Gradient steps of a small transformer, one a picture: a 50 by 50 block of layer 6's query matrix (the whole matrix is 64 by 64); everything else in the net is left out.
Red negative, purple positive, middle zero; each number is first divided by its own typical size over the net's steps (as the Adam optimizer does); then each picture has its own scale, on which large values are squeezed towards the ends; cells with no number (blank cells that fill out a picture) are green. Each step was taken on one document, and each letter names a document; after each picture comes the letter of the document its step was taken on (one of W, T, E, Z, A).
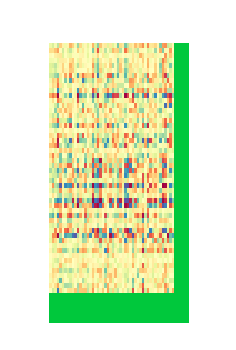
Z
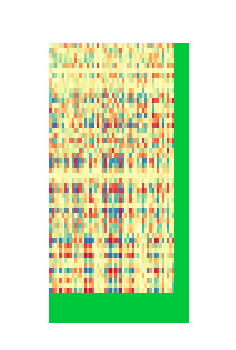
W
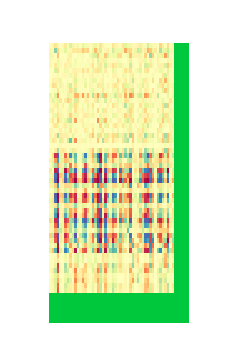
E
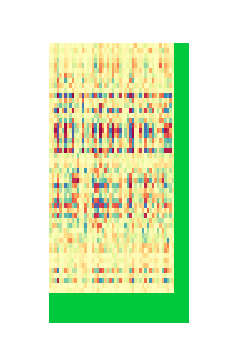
E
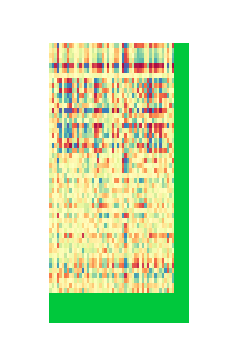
Z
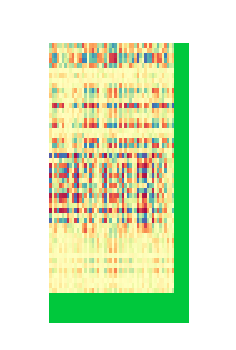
W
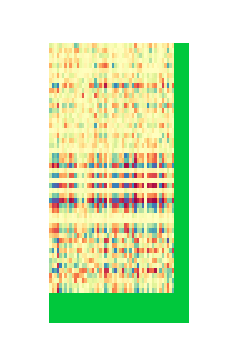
Z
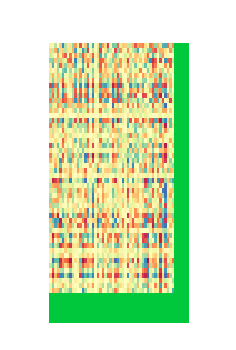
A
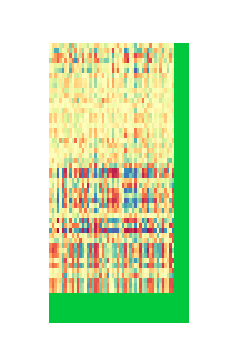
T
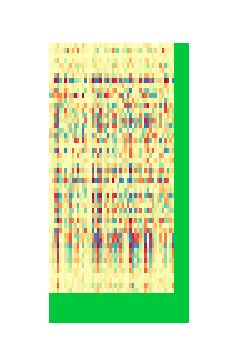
E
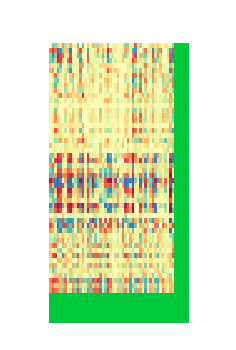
T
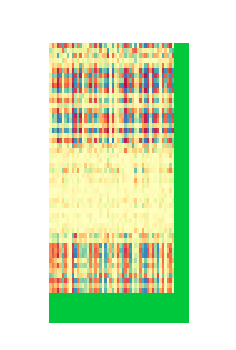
T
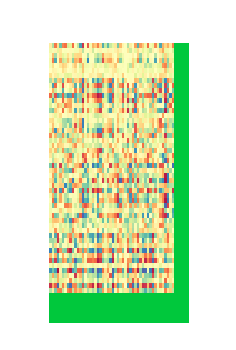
A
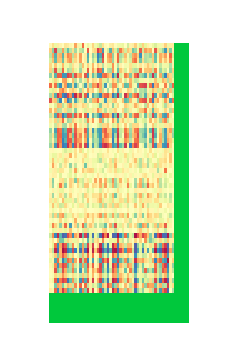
A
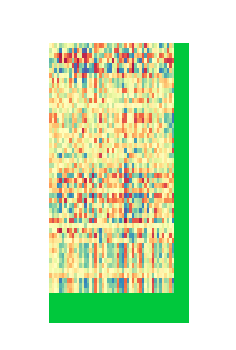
T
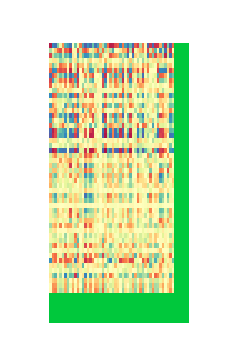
W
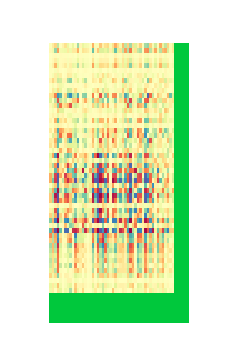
E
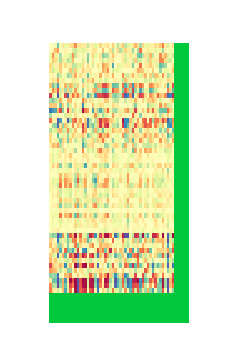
Z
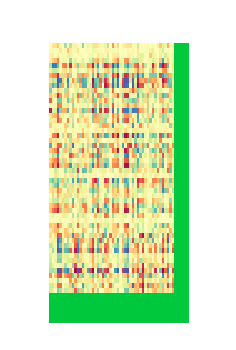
Z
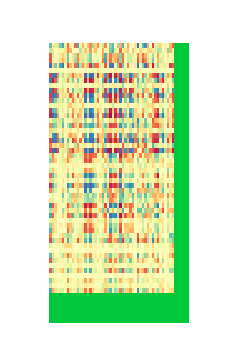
W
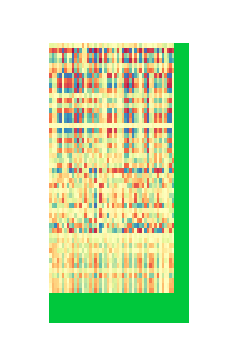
T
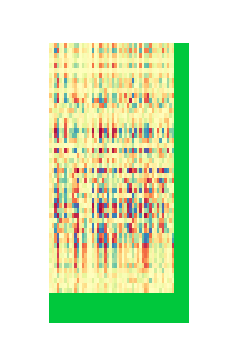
E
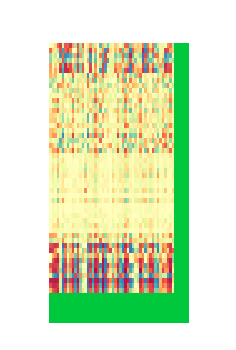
T
